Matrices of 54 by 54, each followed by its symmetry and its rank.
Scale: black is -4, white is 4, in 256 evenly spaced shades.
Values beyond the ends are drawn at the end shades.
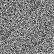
symmetric, full rank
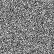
neither, full rank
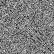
symmetric, full rank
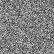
neither, full rank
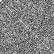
symmetric, full rank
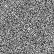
symmetric, full rank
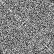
symmetric, full rank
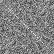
symmetric, full rank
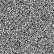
symmetric, full rank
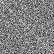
symmetric, full rank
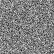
neither, full rank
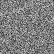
neither, full rank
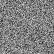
neither, full rank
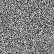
neither, full rank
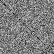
symmetric, full rank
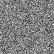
neither, full rank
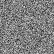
neither, full rank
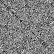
symmetric, full rank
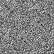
symmetric, full rank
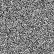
neither, full rank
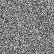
neither, full rank
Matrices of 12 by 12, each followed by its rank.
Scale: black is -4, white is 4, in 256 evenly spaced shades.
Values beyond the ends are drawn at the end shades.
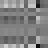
one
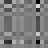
one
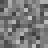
full rank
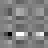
one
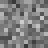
full rank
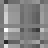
one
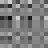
one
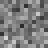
full rank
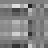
one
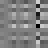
one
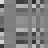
one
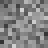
full rank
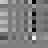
one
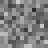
full rank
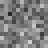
full rank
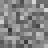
full rank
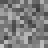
full rank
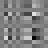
one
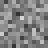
full rank
